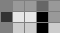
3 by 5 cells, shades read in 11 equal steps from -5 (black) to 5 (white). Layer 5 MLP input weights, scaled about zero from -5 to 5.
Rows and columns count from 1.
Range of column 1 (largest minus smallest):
3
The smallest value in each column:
-3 1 1 -5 1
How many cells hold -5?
2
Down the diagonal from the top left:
0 4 3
